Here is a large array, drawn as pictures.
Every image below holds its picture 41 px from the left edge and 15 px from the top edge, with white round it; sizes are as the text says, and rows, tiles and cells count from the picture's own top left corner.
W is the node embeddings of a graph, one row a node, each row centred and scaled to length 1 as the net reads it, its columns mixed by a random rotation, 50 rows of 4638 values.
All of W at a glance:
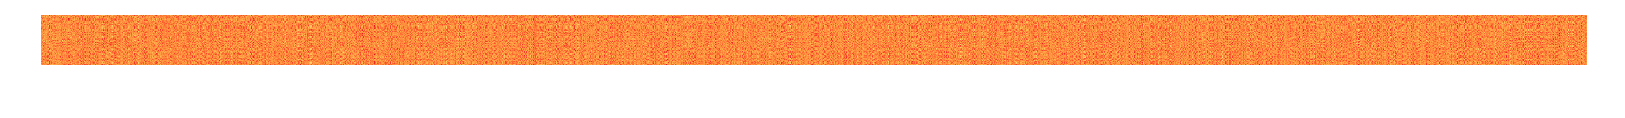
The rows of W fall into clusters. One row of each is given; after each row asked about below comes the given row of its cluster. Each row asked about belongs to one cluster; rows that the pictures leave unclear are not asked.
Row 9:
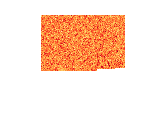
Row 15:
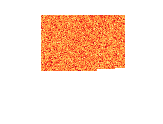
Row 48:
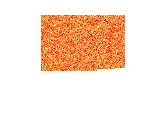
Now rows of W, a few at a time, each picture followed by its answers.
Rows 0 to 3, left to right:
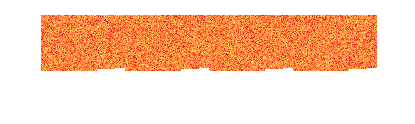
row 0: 48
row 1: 15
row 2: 15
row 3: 9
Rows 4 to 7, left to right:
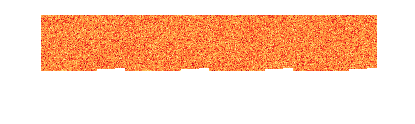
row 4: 9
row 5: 9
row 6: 15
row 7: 15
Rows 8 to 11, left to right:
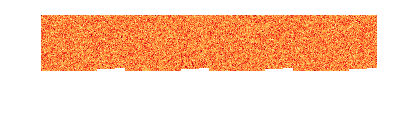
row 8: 48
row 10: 48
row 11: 48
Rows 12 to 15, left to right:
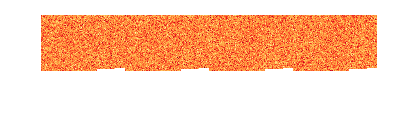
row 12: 48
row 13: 48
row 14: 15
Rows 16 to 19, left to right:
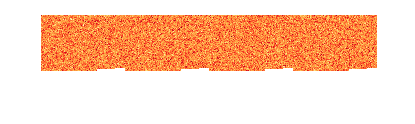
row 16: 48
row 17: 9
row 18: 15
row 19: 9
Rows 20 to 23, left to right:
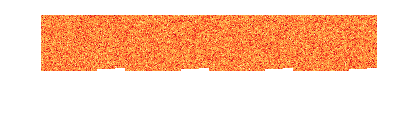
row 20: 15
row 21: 48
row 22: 48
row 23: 9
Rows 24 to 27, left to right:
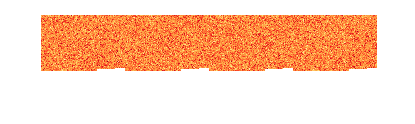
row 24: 9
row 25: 15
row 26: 48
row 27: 9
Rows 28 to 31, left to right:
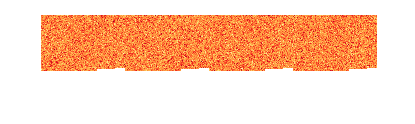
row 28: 15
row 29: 9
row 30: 15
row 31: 15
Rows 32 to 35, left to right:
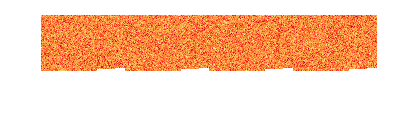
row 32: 9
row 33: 48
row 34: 48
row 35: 15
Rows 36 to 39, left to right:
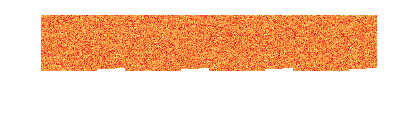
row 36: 9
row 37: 9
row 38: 48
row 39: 48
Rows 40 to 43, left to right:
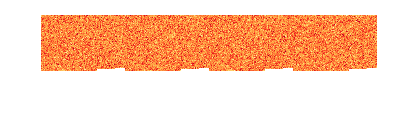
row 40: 9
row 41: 9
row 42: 9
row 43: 48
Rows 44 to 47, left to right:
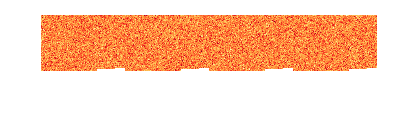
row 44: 15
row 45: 9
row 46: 48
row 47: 48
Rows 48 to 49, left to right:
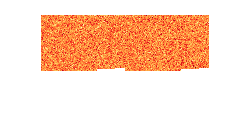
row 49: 9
